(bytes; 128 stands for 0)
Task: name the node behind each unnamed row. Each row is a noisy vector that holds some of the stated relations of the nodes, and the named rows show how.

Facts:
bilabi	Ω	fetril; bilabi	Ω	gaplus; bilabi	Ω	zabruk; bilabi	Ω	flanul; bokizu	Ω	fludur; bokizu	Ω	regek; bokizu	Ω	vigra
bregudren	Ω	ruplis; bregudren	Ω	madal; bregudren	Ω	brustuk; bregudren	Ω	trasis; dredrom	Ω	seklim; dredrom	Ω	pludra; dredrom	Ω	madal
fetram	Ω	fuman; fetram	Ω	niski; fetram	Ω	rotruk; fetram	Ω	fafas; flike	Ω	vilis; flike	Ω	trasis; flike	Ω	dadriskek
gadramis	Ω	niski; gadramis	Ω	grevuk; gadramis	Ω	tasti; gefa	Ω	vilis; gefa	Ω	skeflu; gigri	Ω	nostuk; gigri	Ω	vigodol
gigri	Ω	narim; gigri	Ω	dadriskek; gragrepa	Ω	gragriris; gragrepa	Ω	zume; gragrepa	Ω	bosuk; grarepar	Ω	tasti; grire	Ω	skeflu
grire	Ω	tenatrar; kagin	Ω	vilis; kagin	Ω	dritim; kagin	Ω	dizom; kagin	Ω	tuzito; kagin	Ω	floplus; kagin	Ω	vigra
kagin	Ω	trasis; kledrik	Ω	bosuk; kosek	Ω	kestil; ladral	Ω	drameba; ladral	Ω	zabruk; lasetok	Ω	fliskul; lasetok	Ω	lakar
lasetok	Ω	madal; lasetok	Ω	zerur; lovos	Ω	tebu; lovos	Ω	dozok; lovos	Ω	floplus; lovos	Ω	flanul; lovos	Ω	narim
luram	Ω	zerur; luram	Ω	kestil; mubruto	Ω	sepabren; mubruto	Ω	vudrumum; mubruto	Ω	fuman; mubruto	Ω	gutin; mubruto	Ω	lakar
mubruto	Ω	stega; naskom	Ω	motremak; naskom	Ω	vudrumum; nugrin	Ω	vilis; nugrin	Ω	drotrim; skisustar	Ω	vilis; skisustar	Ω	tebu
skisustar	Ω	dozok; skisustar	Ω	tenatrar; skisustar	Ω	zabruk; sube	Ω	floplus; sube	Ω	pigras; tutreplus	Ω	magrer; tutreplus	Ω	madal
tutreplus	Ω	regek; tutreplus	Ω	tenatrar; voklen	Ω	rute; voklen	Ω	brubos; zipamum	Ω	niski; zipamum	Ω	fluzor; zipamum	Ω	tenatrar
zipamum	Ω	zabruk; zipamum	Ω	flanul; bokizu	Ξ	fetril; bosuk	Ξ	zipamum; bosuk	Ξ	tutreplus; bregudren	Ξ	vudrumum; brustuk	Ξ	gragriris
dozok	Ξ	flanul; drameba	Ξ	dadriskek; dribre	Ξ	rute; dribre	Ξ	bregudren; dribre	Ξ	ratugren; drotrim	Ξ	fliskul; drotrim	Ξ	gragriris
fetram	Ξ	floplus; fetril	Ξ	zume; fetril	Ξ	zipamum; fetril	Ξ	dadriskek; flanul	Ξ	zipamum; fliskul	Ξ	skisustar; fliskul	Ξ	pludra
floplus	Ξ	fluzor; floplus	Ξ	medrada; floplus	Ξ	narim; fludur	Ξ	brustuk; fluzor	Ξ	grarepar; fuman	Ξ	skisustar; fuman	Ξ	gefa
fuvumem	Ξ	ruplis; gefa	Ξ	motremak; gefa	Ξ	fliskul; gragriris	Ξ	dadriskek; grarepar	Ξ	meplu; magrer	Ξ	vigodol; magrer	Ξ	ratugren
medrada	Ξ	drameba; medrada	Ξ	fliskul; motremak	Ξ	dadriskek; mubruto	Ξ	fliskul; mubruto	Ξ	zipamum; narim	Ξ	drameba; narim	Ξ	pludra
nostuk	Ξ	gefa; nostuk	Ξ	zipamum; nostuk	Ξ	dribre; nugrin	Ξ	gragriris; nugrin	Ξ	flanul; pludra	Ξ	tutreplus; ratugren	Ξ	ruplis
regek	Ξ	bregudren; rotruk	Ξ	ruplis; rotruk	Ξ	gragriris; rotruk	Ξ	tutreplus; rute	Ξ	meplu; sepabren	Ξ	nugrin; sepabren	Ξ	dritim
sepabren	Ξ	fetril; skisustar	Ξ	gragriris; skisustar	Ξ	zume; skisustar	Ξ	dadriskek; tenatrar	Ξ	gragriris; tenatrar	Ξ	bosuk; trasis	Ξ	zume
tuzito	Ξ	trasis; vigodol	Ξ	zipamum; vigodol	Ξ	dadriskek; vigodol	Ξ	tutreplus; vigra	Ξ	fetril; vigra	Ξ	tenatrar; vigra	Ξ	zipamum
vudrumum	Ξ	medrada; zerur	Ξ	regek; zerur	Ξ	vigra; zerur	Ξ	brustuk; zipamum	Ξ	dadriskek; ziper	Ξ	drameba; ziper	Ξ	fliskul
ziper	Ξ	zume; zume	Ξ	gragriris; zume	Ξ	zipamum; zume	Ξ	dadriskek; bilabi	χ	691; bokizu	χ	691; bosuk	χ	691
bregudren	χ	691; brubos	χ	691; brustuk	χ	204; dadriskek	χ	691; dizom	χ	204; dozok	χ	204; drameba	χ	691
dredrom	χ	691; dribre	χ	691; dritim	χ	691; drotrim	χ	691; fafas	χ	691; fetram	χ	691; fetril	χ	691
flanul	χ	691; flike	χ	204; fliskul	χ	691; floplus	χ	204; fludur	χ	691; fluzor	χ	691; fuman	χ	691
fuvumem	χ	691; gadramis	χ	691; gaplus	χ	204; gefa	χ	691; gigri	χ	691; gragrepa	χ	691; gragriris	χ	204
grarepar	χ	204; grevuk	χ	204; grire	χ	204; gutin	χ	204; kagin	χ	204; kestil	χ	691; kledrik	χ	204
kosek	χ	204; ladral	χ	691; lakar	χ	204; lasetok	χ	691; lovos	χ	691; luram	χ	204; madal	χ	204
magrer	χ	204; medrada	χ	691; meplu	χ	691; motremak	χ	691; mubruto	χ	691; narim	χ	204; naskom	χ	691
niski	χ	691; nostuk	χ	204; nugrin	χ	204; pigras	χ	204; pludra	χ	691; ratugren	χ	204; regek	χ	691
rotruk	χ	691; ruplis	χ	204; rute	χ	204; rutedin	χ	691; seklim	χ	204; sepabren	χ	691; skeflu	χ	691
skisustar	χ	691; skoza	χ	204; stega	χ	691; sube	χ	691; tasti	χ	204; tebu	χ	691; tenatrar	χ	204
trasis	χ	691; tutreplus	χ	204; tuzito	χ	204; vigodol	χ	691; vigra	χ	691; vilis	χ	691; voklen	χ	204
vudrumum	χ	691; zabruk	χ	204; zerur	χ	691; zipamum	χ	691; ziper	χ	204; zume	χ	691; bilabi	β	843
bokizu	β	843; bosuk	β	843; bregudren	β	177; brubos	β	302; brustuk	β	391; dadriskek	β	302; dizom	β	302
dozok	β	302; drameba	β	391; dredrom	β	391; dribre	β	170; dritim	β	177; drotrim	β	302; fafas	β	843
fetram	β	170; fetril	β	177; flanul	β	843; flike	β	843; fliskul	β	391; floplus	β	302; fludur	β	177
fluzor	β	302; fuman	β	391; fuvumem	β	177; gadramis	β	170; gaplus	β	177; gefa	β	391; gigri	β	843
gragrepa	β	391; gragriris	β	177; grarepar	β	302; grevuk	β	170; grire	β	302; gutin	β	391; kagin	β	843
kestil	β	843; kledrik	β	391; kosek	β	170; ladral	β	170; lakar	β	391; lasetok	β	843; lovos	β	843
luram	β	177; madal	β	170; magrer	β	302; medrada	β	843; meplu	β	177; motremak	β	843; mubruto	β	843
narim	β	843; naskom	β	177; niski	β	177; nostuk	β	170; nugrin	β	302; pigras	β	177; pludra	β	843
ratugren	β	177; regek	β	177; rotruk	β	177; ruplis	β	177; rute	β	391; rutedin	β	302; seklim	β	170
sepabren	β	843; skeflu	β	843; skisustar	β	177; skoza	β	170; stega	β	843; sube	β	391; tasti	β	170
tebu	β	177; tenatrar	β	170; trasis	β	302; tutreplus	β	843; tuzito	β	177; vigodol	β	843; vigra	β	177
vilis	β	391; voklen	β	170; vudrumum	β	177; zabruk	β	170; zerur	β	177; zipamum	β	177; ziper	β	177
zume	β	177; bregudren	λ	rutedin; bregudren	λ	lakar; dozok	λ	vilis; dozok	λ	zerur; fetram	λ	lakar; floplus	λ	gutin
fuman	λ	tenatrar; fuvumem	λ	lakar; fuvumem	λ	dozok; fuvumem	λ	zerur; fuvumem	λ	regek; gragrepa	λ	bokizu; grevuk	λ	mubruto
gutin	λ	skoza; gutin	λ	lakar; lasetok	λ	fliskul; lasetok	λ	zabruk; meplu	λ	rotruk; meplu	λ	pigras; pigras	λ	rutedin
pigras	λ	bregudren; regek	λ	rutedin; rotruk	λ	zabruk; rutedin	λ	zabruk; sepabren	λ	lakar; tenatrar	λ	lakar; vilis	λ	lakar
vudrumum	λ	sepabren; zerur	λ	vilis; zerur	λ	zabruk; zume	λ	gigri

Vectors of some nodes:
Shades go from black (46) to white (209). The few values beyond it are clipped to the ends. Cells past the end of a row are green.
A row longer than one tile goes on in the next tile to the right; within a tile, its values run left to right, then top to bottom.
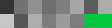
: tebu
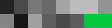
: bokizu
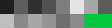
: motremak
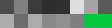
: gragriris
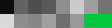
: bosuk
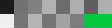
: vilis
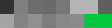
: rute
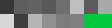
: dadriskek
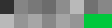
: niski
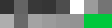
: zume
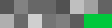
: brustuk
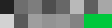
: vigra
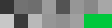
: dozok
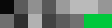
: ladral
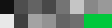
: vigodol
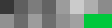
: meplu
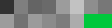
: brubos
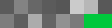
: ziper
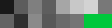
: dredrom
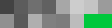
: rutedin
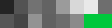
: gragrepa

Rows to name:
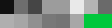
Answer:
sepabren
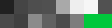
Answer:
mubruto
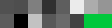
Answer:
skisustar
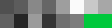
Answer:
bregudren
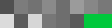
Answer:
narim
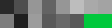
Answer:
sube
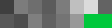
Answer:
luram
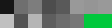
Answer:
nostuk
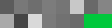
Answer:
drotrim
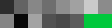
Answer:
flike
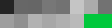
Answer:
zerur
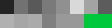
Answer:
fuman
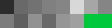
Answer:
fuvumem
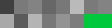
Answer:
fludur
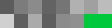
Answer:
pigras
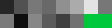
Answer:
tutreplus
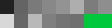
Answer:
skeflu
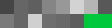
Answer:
medrada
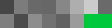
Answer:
grarepar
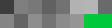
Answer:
ratugren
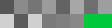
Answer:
floplus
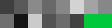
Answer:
gefa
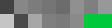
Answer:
dizom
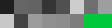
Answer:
fetril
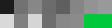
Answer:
zabruk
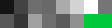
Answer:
lasetok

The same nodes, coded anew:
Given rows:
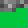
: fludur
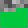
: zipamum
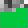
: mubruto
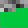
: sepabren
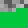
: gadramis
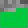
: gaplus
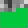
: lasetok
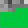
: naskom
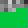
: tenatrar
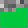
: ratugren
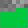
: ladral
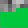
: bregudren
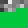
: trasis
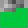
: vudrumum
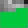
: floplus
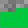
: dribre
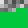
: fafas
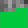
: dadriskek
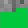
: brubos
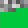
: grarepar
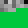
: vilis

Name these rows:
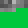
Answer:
nugrin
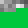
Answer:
fluzor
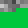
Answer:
rotruk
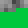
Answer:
bosuk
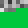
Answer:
fetram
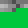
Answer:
zerur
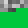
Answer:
meplu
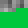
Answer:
kledrik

